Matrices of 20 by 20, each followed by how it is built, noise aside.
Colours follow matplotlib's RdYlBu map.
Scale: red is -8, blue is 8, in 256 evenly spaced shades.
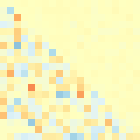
lower triangular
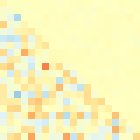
lower triangular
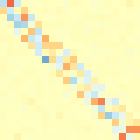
banded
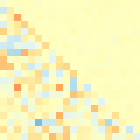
lower triangular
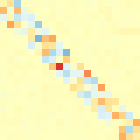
banded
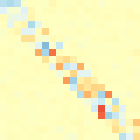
banded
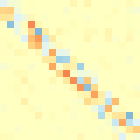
banded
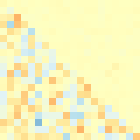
lower triangular
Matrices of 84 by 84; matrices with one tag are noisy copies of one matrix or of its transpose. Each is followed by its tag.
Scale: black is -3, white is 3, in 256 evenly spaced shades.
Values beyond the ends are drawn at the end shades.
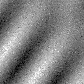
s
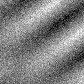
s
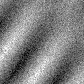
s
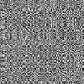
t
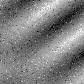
s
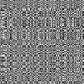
t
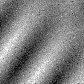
s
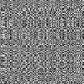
t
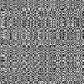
t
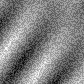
s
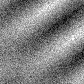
s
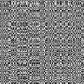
t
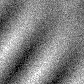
s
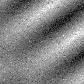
s
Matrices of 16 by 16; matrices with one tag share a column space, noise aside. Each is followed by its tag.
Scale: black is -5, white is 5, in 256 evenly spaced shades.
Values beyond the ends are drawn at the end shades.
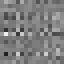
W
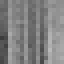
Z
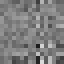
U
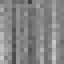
Z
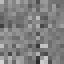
U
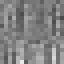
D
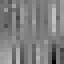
D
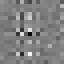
W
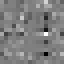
W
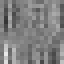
D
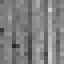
Z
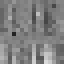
D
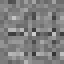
W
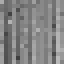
Z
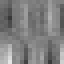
D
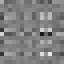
W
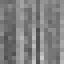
Z
